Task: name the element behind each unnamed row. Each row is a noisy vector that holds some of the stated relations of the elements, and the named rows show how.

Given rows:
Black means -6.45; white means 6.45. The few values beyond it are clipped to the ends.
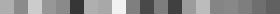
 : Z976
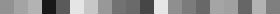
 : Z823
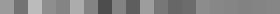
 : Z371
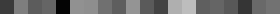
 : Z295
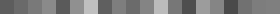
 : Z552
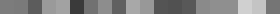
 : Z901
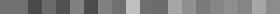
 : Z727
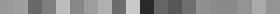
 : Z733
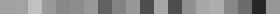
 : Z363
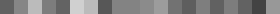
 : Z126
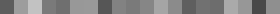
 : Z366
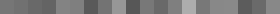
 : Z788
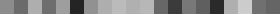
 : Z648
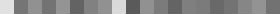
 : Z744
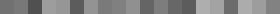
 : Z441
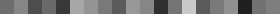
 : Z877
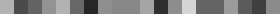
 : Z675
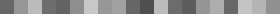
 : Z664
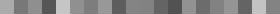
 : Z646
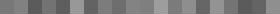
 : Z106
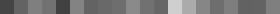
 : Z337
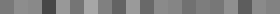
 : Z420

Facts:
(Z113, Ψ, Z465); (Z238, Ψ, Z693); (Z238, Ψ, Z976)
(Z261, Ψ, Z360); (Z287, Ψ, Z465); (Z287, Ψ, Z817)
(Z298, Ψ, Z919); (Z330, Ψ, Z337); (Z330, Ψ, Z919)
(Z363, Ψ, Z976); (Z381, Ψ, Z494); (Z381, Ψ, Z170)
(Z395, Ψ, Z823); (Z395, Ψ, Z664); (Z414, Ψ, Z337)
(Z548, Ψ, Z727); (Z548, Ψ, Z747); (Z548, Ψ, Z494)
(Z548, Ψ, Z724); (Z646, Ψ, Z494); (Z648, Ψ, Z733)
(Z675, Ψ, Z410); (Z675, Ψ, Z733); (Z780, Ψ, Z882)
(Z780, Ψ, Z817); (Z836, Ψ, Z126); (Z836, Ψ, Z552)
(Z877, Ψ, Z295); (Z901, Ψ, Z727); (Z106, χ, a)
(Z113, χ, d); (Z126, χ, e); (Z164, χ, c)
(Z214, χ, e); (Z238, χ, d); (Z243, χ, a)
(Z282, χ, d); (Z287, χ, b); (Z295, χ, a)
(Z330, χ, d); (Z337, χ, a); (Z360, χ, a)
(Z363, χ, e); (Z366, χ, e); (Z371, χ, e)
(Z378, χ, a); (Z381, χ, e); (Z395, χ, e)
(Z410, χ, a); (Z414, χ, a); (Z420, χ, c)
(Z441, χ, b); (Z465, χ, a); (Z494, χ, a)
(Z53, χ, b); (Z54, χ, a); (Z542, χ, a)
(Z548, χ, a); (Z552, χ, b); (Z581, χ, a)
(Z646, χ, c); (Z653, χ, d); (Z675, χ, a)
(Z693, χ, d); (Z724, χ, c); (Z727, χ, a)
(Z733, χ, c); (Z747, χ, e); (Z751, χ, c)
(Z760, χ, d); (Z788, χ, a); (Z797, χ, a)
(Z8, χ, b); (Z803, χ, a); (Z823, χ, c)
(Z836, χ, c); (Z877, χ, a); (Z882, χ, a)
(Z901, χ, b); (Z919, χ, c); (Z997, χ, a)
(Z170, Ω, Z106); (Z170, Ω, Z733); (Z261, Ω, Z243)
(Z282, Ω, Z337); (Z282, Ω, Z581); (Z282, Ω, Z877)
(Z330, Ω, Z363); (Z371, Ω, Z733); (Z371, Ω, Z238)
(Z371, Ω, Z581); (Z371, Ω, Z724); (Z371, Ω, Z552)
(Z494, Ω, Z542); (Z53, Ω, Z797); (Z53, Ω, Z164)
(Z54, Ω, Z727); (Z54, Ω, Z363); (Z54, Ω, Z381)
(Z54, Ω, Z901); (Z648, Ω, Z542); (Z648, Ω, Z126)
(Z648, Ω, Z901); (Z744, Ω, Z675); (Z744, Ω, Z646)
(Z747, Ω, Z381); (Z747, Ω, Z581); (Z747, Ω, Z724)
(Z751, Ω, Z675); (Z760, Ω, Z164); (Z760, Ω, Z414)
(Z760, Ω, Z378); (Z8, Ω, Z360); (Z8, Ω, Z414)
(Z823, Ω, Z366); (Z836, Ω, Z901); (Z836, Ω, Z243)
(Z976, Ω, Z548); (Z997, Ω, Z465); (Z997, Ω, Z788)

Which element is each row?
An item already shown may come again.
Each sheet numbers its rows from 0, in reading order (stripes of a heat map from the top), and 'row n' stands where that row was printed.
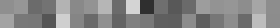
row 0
Z733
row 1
Z646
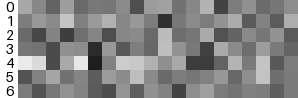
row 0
Z243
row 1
Z693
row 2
Z494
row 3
Z287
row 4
Z261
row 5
Z298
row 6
Z410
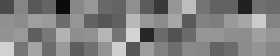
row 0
Z295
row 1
Z747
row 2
Z733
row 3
Z744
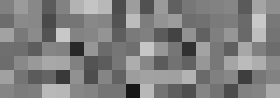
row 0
Z919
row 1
Z724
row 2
Z646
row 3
Z287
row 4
Z381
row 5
Z54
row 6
Z113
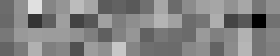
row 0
Z395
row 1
Z360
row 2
Z214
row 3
Z298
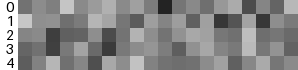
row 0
Z693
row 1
Z836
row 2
Z997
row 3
Z548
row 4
Z298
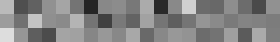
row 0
Z675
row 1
Z371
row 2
Z751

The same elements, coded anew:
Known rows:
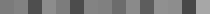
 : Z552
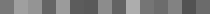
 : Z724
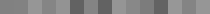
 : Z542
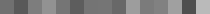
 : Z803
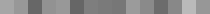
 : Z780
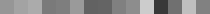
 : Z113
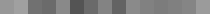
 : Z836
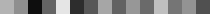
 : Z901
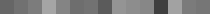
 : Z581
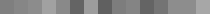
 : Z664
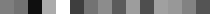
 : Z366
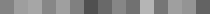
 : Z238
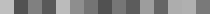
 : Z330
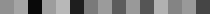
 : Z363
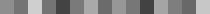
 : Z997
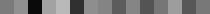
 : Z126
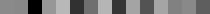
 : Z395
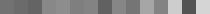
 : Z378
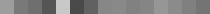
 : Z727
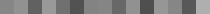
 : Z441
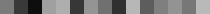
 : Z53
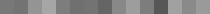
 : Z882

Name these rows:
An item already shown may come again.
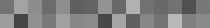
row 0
Z724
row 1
Z337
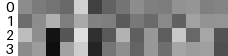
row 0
Z727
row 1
Z653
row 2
Z901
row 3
Z363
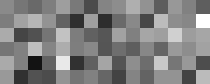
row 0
Z877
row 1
Z976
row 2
Z414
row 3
Z653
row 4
Z901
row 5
Z919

